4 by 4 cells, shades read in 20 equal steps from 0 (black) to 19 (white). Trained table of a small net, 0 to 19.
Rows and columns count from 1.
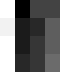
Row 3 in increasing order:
2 4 7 19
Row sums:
29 30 32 34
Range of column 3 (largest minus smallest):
2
